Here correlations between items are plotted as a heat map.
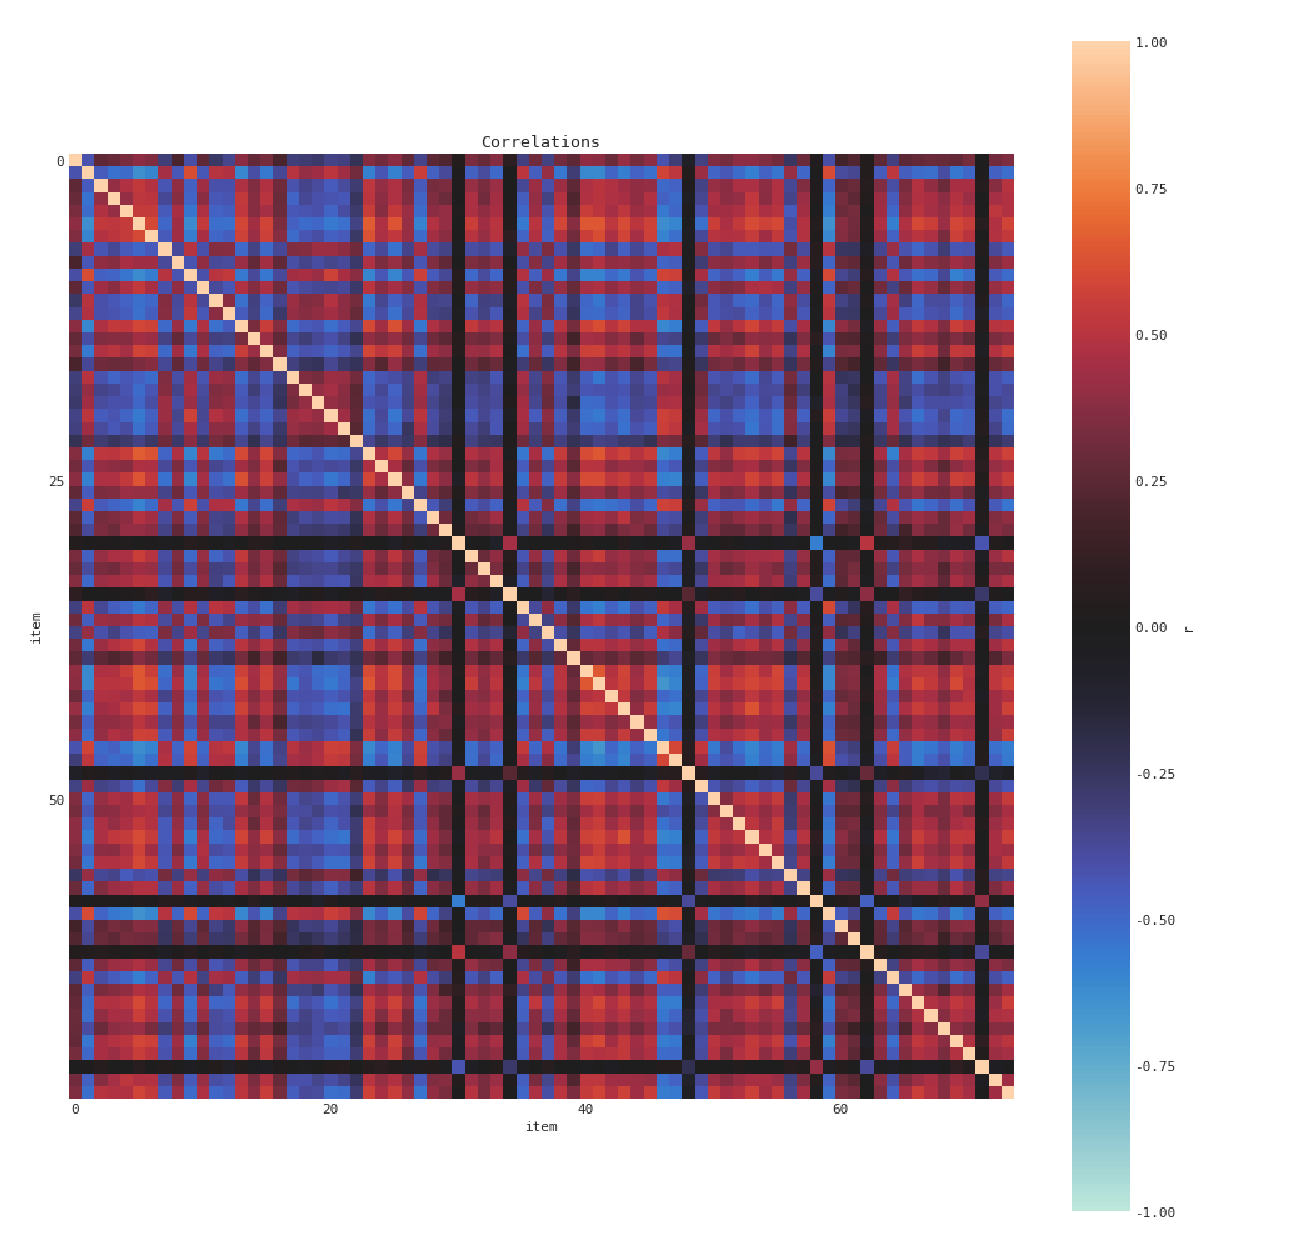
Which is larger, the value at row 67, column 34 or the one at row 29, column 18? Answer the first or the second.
the first
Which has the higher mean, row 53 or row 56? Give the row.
53
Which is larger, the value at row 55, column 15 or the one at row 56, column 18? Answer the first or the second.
the first
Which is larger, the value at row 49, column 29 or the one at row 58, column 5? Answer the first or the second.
the second
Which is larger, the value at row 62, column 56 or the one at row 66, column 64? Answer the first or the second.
the first
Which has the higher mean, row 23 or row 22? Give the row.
23
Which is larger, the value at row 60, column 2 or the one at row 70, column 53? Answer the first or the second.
the second
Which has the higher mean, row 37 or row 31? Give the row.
31
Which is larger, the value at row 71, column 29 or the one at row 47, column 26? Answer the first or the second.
the first
